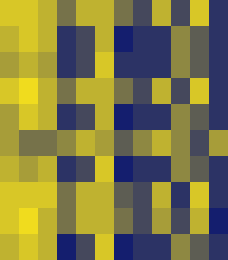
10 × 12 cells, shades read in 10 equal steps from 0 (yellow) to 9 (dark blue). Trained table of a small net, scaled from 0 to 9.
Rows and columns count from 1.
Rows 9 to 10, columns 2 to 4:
0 2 5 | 1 2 9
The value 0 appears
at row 4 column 2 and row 9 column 2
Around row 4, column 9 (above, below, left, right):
8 8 7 7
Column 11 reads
1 6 6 1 6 7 6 1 2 6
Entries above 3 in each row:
5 8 8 5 8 7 8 5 5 8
